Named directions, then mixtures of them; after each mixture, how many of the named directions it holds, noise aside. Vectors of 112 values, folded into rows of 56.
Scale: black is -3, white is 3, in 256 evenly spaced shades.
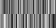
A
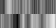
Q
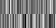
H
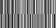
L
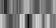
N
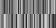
one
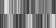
two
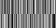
two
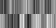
three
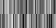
three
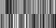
three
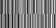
one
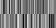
three
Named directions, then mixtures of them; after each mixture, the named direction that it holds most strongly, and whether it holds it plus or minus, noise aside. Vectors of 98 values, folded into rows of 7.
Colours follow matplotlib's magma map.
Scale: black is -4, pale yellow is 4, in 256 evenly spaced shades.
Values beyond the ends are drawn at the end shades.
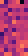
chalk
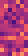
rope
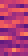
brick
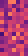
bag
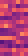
brick, plus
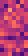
rope, minus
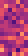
rope, plus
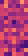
chalk, minus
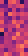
chalk, plus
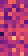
bag, plus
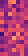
bag, plus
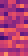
brick, minus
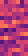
brick, plus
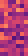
bag, minus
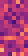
rope, plus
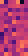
chalk, plus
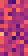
bag, minus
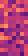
bag, minus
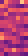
brick, plus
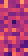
chalk, minus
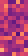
rope, plus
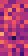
bag, minus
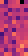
chalk, plus
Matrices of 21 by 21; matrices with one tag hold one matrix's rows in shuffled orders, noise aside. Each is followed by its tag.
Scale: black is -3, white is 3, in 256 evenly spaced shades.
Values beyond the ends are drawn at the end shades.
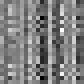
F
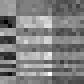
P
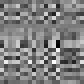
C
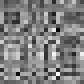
C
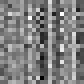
F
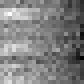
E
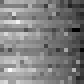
E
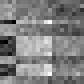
P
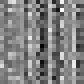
F
